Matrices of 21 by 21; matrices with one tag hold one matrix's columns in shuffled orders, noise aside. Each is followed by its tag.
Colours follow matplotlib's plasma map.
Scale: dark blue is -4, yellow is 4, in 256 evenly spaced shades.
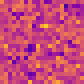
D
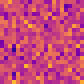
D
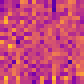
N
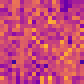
N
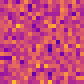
D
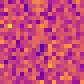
D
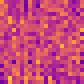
N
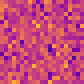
D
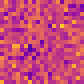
D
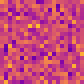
D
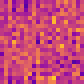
N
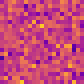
D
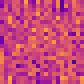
N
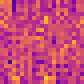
N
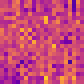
N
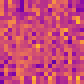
N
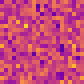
D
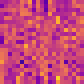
N
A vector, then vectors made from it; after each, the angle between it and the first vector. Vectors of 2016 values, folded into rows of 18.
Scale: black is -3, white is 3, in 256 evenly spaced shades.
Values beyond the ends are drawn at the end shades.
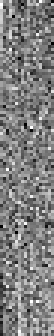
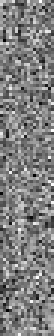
partly aligned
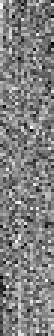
nearly parallel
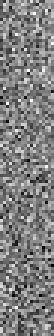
partly opposed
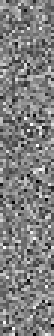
orthogonal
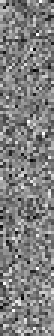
partly aligned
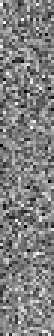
partly aligned
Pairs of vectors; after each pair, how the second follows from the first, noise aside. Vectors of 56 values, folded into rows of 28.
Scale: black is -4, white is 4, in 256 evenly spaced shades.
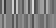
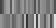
wrapped around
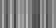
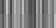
wrapped around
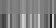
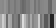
sign-scrambled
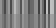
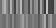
sign-scrambled
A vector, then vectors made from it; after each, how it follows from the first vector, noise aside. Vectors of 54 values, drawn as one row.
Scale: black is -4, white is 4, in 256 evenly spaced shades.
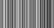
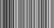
reversed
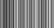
reversed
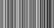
copied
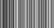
reversed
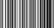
scaled up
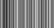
reversed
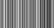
copied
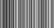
reversed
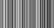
copied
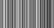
copied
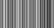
copied
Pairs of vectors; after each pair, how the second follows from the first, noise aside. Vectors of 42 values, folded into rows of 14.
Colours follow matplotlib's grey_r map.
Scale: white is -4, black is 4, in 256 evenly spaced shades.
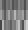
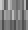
reversed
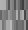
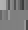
partly zeroed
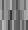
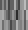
reversed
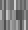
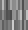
reversed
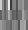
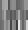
reversed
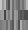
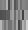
reversed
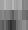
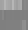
partly zeroed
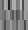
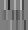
partly zeroed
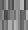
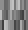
reversed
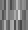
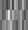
reversed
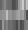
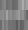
shrunk
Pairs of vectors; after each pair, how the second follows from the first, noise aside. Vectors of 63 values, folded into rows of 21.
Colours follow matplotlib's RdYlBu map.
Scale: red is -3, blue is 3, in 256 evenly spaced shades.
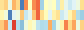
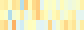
shrunk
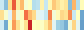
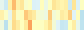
shrunk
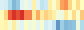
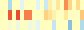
partly zeroed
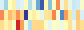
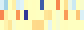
partly zeroed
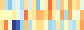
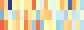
shuffled
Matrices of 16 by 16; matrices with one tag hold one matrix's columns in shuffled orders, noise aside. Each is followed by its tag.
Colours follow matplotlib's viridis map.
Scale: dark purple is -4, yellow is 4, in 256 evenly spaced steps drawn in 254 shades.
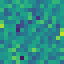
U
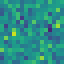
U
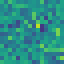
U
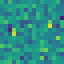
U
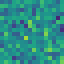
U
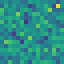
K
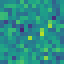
U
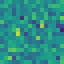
U
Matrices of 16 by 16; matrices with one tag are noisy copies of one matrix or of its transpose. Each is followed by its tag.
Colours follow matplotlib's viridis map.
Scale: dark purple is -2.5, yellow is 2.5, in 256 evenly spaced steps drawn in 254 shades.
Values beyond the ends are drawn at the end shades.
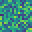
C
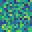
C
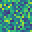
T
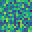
C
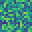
C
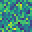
T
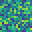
C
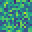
C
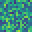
C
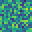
C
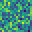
T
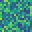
T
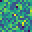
T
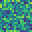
T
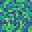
C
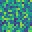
C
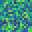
C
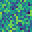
T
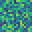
C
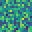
C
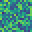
T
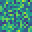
C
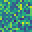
T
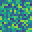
C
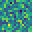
C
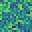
T
